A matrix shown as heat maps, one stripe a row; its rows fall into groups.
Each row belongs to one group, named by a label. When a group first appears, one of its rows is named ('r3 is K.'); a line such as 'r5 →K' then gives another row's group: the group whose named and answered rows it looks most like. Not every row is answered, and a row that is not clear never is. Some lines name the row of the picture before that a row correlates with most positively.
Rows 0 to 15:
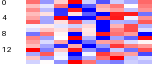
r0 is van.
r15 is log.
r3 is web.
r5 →van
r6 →web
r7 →web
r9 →van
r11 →web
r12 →van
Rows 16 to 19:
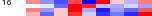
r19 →van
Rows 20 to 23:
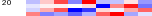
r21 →web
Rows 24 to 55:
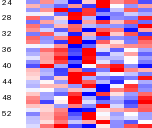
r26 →web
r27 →log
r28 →van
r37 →web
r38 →web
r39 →web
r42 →log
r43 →van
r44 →log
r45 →web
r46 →web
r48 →van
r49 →van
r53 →web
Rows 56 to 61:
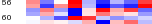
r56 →van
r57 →van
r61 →web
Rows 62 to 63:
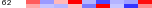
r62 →van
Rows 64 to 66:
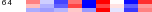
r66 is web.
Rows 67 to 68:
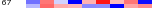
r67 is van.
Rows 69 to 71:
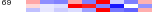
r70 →log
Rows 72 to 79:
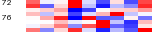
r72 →van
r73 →van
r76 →web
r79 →van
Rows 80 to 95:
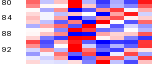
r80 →van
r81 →van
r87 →log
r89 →log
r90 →van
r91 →van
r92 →log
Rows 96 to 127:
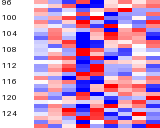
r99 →van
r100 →web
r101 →van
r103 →web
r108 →log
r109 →log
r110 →web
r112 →web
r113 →web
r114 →log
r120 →van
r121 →web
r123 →web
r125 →log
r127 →van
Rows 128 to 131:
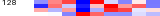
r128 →web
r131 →log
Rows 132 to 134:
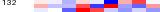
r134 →log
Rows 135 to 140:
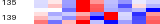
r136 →log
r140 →van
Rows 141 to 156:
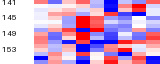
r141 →van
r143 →web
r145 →log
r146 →log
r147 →log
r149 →van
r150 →van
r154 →log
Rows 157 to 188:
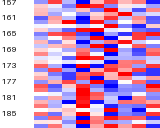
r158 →log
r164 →log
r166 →web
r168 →web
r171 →log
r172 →web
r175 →log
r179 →van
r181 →log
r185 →van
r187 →log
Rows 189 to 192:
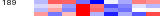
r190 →log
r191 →log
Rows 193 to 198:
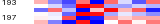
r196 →log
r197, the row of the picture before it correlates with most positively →189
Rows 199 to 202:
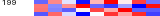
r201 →log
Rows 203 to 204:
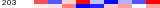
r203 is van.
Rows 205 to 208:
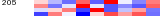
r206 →van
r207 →web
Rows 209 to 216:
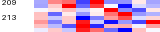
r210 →web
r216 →log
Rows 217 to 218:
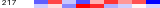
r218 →log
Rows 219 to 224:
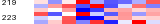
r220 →web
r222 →van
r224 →web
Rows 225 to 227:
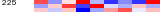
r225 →van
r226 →web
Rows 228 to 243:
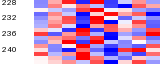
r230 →log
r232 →web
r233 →web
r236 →van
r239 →van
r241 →van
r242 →log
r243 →web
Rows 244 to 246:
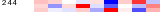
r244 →web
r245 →van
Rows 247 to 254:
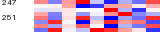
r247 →van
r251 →van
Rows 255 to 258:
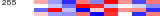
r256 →log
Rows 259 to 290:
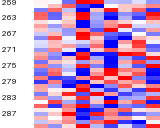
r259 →log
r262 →van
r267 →log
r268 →log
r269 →web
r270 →web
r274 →web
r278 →log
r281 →van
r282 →web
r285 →van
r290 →van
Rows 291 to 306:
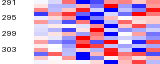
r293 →van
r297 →web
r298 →log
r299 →web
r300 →log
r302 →log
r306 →web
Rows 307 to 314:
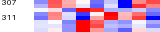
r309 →log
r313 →log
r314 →log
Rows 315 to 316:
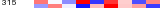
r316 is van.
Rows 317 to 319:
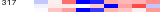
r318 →web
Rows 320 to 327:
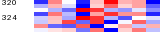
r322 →log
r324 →log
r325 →web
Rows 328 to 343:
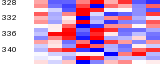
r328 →log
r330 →log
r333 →van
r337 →web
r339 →log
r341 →web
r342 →log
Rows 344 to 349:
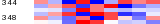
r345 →web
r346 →log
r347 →web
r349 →log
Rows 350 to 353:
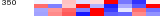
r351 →van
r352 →web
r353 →web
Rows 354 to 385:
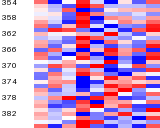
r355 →log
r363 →log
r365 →van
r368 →van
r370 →web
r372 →log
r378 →web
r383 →van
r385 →van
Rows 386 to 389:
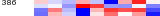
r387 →log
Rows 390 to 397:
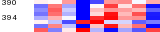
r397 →van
